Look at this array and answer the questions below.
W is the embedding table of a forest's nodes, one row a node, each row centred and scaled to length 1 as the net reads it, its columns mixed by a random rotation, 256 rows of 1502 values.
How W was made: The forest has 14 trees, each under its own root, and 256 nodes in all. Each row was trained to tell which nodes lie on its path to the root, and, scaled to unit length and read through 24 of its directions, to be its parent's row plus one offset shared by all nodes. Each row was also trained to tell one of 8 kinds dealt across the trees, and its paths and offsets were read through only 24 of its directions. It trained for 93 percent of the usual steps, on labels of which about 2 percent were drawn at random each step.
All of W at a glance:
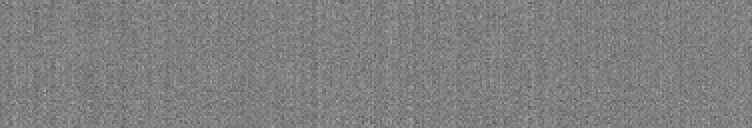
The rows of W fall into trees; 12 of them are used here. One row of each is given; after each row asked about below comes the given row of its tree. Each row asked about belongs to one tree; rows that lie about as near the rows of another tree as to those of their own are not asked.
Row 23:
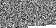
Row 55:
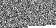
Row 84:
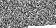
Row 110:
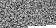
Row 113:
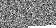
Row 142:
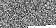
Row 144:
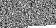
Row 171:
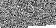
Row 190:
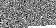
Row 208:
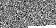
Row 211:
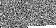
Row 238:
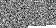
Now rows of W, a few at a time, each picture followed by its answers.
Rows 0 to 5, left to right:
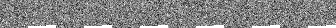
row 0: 23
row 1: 211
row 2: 238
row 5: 238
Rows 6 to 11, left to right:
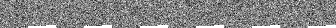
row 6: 23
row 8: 113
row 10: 142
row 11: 110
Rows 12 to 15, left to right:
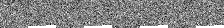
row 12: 55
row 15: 55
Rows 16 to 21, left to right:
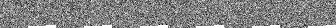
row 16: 144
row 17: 144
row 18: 55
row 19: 211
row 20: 171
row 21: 190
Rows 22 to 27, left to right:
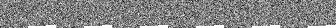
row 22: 84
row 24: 142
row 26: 144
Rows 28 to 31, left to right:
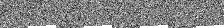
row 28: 208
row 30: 113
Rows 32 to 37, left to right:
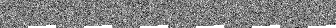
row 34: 144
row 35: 84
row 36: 238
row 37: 55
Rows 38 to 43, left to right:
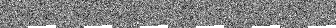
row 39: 55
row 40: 23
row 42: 238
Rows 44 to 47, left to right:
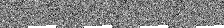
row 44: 113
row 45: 23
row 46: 144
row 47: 144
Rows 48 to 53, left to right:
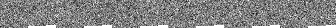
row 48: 84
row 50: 23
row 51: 142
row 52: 110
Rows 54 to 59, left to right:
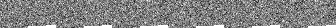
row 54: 238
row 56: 113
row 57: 171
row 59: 113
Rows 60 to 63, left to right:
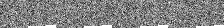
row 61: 190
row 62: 84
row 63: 142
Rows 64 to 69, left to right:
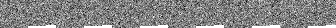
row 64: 113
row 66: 190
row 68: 113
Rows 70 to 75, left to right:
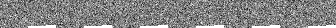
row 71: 211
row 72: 171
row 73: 190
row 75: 144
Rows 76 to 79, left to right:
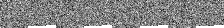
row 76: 171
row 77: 144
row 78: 171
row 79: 142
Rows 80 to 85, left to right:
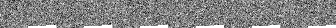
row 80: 144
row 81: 144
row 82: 144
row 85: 144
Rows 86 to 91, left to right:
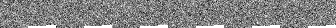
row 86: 55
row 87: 84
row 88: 238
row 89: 190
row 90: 190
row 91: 238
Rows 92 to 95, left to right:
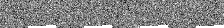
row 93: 171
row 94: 144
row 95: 238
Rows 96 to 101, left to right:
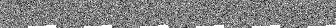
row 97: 84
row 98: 238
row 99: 171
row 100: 208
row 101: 238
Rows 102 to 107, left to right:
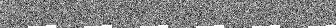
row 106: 171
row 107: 113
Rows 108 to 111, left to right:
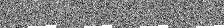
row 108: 113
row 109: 84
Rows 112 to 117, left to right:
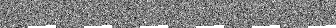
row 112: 113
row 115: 171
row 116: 113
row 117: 190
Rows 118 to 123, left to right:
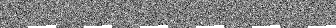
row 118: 55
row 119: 238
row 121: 190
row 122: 23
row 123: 171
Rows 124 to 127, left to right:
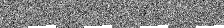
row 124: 110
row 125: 110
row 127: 238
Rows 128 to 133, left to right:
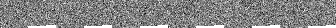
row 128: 208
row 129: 171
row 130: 84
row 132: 55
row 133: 142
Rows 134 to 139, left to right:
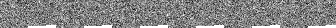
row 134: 55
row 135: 142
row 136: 84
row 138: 238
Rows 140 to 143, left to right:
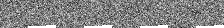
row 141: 55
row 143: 238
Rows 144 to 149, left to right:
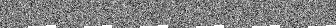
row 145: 171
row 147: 110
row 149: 110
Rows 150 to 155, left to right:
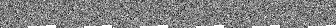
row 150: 208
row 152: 55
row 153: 142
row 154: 190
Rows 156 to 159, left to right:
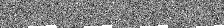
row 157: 171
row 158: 142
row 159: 110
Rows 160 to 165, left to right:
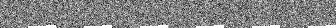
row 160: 55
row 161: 171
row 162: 55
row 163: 144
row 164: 23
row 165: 113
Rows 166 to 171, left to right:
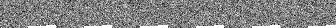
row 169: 110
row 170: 55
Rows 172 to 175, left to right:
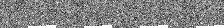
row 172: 55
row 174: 238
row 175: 23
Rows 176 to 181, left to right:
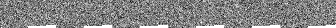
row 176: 208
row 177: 238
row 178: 55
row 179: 144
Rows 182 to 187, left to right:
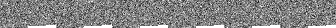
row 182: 208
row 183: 84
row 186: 144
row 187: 142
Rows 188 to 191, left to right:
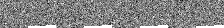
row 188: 171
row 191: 144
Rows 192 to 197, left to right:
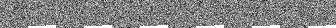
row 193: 55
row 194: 55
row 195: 144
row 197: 55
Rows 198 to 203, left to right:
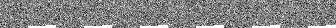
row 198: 113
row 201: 171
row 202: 84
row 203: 84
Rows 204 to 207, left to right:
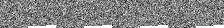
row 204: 238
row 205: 142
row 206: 144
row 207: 110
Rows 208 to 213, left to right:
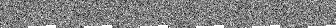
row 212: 142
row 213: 211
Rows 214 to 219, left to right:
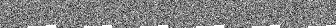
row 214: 238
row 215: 238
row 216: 171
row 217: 144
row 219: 84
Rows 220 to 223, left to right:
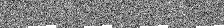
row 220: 144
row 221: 171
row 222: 211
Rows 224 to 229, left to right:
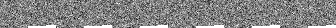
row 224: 238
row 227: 208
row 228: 113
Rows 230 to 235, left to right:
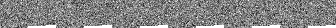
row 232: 110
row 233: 110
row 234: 110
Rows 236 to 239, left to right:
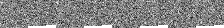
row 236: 142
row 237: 84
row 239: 84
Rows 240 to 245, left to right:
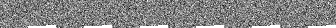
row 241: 238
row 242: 144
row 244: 110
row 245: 23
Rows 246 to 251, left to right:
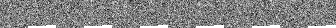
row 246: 211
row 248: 55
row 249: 55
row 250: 190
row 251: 110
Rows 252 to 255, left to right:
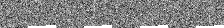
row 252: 55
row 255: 238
